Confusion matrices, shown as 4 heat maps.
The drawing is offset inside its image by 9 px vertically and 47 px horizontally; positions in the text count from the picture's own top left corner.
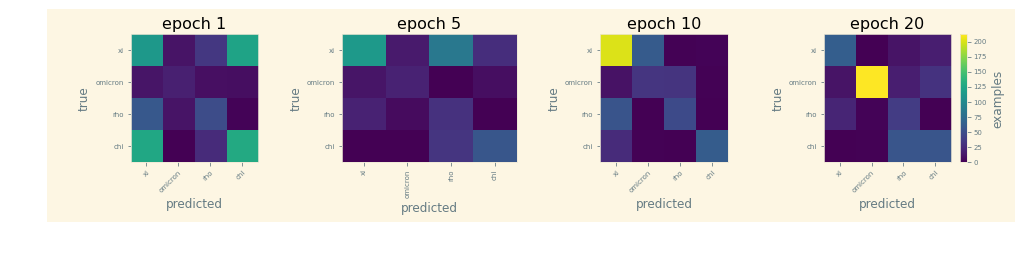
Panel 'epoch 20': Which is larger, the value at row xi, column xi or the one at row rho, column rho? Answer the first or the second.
the first
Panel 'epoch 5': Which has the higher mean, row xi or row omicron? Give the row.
xi
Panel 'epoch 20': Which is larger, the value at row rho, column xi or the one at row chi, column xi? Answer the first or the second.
the first
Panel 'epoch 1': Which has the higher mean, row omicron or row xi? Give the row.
xi
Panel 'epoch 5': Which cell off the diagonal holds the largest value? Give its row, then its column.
xi, rho
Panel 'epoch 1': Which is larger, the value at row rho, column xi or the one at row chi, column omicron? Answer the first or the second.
the first
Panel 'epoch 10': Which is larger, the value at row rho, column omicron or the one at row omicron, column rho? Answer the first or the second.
the second
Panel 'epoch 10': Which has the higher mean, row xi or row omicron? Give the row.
xi
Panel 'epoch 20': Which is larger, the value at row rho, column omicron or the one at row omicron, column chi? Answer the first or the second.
the second
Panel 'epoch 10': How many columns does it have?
4
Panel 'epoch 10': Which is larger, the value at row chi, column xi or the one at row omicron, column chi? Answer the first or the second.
the first
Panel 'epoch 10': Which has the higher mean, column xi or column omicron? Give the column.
xi
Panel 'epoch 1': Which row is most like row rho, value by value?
omicron
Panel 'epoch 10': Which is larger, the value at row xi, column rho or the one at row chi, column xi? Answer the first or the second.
the second
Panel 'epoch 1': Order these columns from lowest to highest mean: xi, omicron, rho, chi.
omicron, rho, chi, xi
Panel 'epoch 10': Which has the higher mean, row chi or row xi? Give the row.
xi
